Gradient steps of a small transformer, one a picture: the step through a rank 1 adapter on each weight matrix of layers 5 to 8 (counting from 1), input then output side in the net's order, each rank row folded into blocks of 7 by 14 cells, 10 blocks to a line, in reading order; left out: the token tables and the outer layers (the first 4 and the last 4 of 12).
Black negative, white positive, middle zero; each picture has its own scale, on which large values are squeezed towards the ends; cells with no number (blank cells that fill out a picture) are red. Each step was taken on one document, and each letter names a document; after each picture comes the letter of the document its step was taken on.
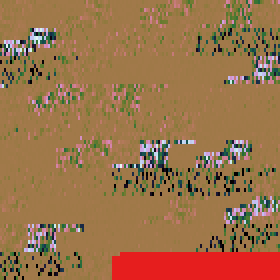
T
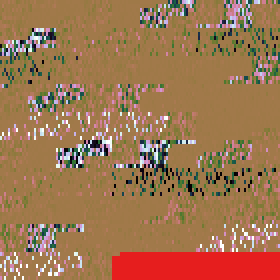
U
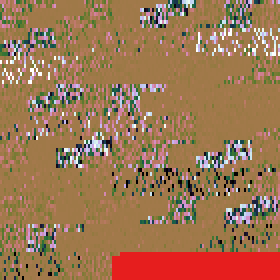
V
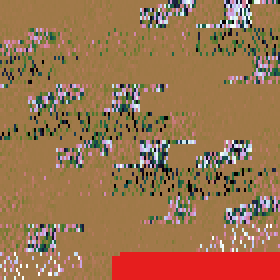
U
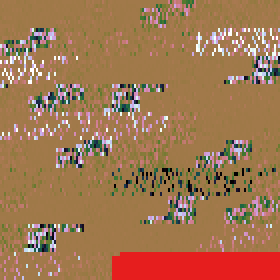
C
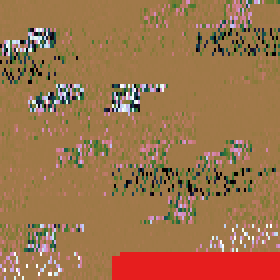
C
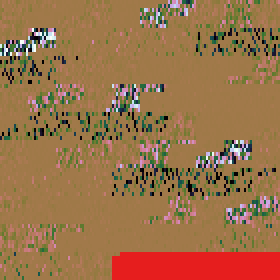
U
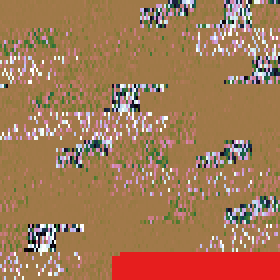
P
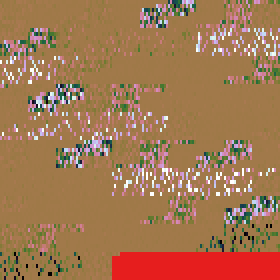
V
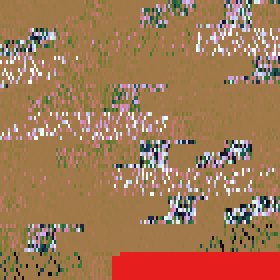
P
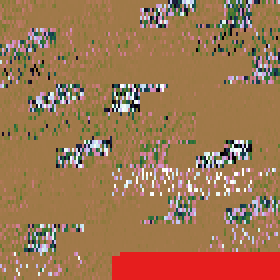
P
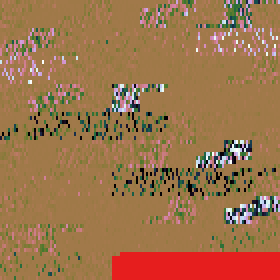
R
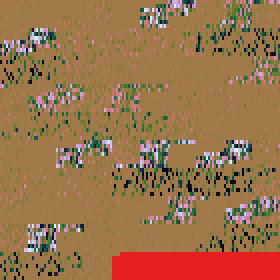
T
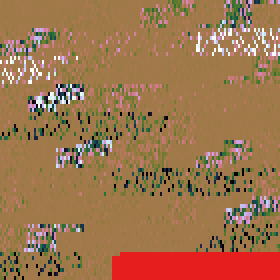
T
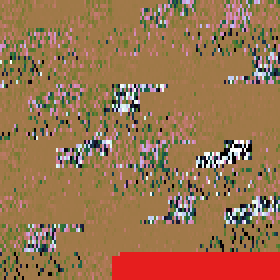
P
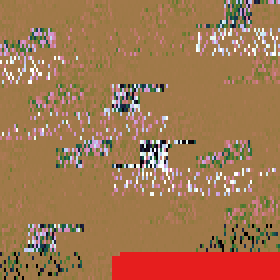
V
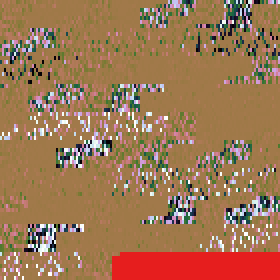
P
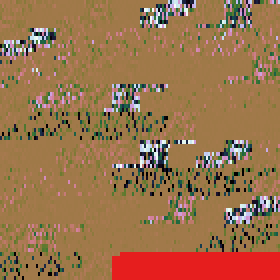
T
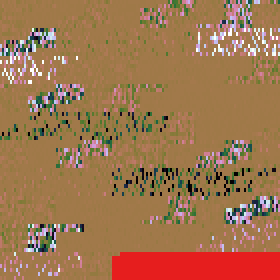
U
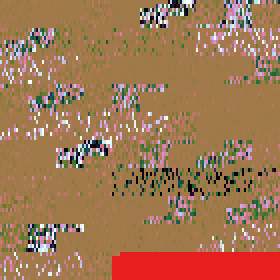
R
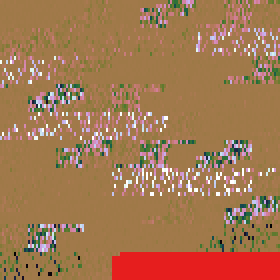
V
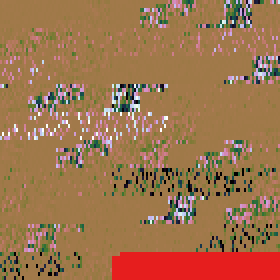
T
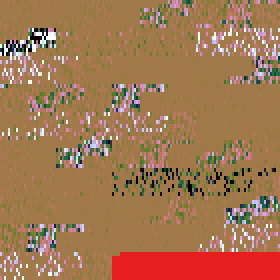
U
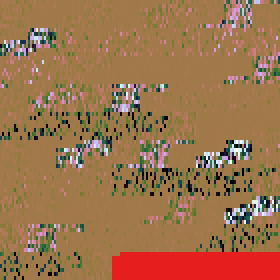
T
